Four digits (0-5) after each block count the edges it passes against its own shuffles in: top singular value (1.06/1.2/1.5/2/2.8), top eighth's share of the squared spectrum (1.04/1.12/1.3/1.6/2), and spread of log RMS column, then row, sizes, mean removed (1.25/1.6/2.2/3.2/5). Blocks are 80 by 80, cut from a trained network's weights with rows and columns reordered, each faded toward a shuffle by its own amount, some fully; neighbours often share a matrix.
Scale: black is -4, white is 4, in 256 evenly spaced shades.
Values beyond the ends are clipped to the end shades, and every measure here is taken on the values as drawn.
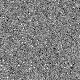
0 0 0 0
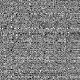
4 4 2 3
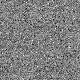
2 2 0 0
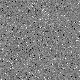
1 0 0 0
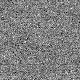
2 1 0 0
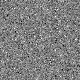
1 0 0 0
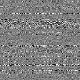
4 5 0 4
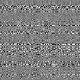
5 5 1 4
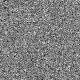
1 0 0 0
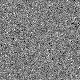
0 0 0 0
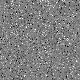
0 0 0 0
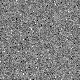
1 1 0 0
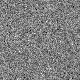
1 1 0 0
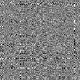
4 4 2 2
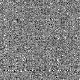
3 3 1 2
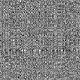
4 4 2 2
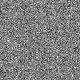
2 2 0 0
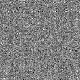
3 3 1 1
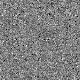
2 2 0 1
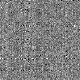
3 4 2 2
